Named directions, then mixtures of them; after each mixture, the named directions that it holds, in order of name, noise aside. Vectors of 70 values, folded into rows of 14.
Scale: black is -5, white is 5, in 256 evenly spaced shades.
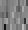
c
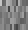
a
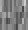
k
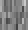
k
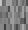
a, c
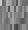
a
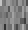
a, c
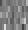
a, c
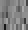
c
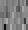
c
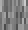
c, k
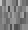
a
